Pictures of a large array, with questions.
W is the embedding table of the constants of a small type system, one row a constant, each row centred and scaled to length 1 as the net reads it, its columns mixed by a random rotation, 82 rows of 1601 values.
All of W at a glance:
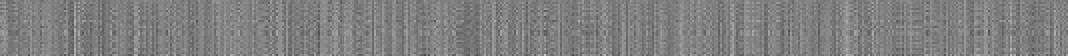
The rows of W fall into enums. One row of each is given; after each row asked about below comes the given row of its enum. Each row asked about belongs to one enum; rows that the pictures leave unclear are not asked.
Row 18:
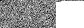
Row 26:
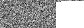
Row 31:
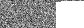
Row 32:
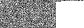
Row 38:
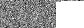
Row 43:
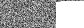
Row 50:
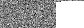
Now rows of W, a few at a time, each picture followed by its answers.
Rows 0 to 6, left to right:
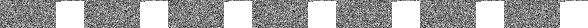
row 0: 31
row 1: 26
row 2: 18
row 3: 26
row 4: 32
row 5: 31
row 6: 50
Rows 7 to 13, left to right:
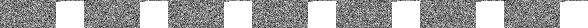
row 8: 18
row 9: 26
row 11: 32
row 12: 31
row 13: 18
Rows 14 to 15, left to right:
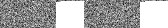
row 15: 26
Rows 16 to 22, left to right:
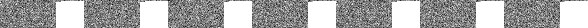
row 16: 32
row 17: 50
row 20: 32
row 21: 43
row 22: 43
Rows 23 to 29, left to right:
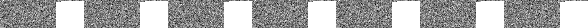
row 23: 26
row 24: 50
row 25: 31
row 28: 43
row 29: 50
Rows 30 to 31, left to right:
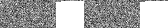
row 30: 32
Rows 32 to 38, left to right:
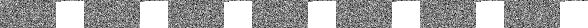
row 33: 43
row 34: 50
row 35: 43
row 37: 50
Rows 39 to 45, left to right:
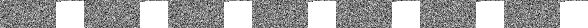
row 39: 26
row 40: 18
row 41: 26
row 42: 50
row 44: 43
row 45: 50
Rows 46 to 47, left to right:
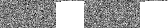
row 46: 50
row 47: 32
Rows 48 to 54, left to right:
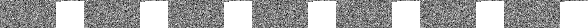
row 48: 38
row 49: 26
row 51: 50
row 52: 32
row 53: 26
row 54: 43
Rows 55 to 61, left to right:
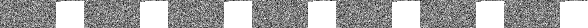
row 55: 43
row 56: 26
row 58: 38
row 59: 26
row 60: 18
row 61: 32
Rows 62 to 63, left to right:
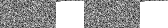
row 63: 43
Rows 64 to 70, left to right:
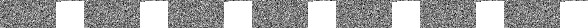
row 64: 26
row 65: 26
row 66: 43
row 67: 38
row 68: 50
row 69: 50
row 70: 26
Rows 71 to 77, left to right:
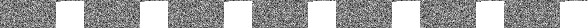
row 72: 43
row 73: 43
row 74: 32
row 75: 43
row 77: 32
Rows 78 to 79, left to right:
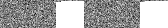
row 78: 50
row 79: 43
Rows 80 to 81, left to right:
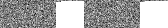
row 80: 50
